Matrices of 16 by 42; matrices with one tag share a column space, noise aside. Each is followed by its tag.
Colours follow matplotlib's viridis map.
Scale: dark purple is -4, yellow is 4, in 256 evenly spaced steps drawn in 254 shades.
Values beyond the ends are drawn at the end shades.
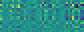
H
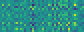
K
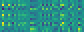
K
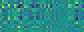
H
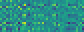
K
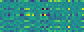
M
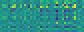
H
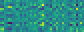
K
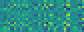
K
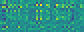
H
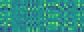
K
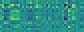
H
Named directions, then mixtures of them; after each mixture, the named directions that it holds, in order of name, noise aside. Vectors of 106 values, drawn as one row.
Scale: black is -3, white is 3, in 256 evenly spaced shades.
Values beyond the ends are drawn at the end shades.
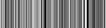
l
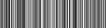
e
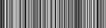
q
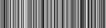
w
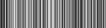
e, q, w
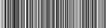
q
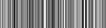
e, l, q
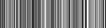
l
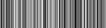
e, l, q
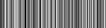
q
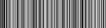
e, l, w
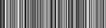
e, l, q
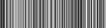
q, w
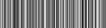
l, q, w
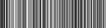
e, q, w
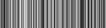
w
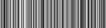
w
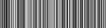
e, w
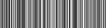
e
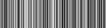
e, l, w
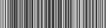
e, q, w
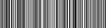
e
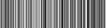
l, w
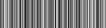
e, q, w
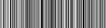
e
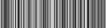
e, l, w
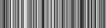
w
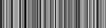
q, w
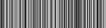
q
